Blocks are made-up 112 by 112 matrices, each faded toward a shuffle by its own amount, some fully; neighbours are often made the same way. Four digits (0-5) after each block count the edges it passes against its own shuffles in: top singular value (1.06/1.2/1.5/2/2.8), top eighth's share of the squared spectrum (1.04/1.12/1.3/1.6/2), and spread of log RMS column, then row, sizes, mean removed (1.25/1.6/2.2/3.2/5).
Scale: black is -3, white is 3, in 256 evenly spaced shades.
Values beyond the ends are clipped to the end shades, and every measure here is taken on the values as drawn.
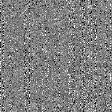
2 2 4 0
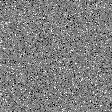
0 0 0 0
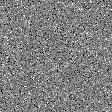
0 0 0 0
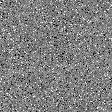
0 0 0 0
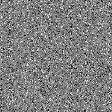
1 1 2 0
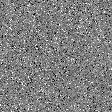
0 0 0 0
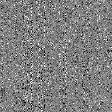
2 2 3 0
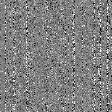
2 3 4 0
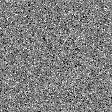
1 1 0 0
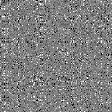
4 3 3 2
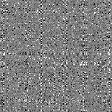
4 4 3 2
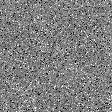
2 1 0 0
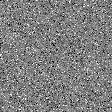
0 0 0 0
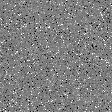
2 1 0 0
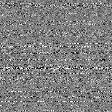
2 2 0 4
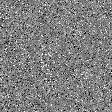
0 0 0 0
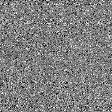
1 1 0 3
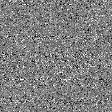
1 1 0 3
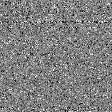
1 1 0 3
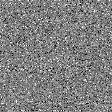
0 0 0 2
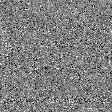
1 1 0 2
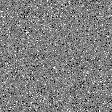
1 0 0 1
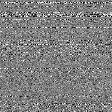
2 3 0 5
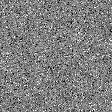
0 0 0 1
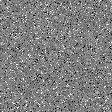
2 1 0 0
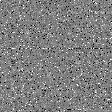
3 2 0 1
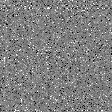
3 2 0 1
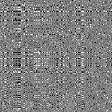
5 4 3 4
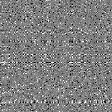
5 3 2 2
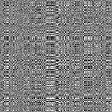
5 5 4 4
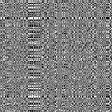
5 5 4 4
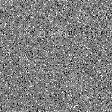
4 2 1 1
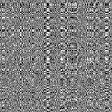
5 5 4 4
